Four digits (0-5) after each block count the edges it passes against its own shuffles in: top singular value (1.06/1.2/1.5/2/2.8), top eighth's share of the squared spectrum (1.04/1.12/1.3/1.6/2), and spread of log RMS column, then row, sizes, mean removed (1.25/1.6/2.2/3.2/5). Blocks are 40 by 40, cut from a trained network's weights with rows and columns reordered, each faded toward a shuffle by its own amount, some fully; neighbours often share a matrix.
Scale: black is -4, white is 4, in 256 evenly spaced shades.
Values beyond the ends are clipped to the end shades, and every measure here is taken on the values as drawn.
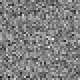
2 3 1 1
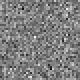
0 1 0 0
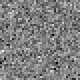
0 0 0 0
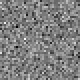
0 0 0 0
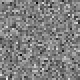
0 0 0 0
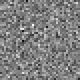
1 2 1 0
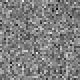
1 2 0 0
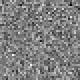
1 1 0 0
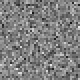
0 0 0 0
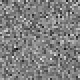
0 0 0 1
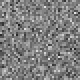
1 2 1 0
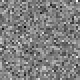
0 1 0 0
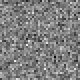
0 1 0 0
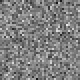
0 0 1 0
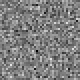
1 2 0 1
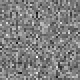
2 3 1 1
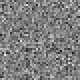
2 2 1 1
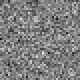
2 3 1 0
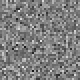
1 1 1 0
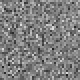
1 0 0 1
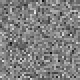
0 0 0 0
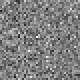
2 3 1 0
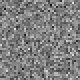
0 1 0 0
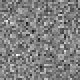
3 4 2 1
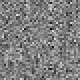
3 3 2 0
